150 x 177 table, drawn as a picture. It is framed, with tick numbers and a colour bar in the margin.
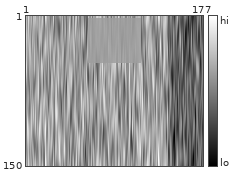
Odd patch: calmer, in the top middle. Average level on the scale: 60%. Seam: vertical, 80% of the way across, the left part higher. Grain: streaks running down. Calmest part: top middle.
